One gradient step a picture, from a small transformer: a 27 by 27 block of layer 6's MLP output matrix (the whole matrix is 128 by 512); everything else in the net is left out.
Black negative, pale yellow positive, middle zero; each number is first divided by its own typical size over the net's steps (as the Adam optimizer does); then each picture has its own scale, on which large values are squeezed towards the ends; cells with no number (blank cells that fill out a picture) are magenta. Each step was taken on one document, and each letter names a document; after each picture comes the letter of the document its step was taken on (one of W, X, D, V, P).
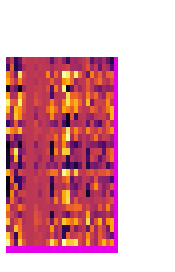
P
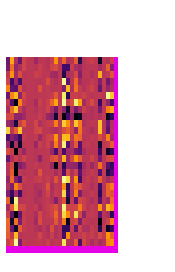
P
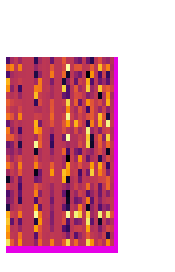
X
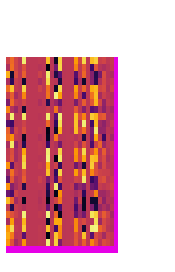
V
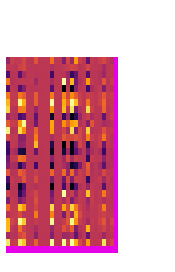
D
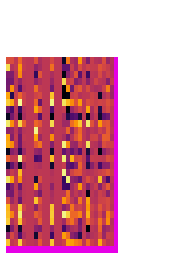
X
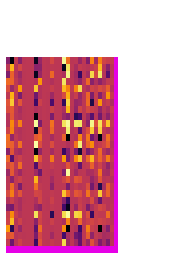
X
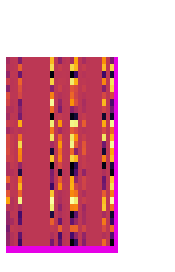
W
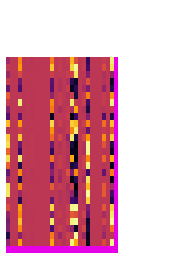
W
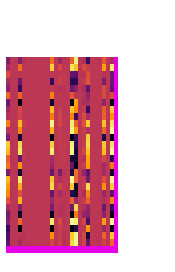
W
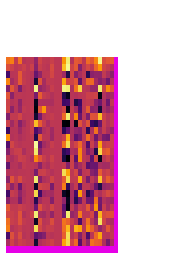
X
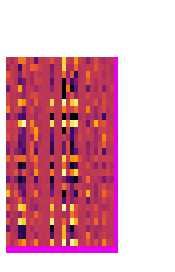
D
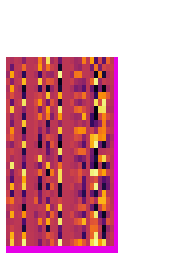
V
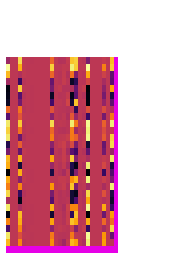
W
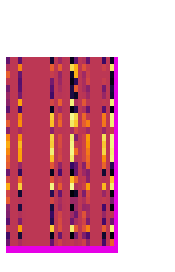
W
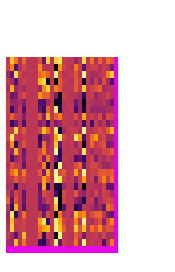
V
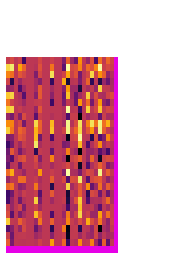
P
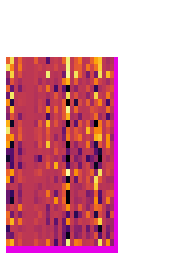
P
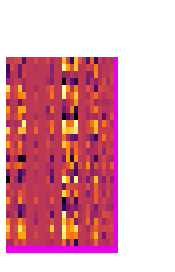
D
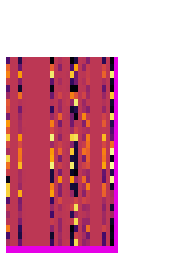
W
